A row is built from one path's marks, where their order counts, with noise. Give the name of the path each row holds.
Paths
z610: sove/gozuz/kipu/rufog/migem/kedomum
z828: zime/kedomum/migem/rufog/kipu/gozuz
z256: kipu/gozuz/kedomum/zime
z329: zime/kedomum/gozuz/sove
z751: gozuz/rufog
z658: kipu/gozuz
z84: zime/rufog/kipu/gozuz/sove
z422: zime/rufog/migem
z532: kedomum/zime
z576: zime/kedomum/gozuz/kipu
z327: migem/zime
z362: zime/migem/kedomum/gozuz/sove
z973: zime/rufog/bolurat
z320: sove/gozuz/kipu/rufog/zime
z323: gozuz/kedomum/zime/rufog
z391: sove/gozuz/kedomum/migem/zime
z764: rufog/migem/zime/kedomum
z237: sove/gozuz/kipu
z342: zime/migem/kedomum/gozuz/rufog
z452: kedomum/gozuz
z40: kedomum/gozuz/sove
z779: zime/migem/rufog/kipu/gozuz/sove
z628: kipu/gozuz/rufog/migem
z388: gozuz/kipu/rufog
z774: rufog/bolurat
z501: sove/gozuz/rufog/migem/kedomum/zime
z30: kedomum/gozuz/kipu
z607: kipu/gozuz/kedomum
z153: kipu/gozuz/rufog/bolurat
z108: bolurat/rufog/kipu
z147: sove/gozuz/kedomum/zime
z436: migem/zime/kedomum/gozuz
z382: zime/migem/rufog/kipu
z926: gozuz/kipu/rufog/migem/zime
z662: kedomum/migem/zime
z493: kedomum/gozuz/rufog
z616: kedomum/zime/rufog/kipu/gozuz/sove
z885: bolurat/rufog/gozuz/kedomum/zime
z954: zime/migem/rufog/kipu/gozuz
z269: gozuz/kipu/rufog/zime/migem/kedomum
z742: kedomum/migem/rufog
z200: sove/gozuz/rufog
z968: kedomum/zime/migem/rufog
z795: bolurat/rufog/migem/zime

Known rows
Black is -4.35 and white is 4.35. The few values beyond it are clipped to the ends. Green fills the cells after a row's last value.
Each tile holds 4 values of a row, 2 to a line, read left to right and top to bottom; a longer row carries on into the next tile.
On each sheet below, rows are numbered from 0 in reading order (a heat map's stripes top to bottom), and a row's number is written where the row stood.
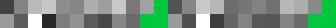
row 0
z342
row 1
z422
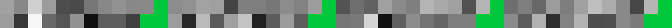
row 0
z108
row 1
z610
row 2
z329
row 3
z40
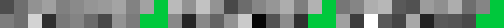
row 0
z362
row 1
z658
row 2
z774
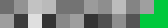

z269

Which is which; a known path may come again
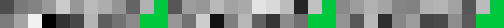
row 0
z532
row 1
z452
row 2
z30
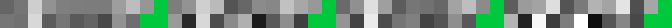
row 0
z327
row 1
z926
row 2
z382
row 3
z751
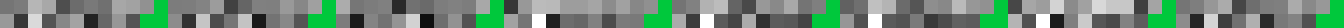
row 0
z779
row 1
z320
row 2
z237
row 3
z968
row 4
z774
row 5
z795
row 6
z493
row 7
z84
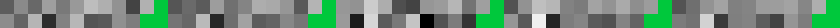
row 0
z40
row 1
z147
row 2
z153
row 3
z828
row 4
z362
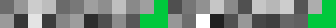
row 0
z269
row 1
z885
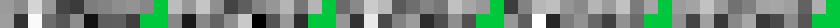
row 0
z108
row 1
z658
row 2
z954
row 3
z342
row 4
z607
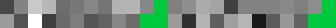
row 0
z422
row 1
z610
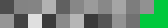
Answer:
z501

